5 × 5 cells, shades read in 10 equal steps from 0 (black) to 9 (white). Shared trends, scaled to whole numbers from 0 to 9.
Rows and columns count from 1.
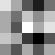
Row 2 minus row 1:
-2 -2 4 4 3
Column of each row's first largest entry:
1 3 3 1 3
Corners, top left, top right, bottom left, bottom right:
8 4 5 6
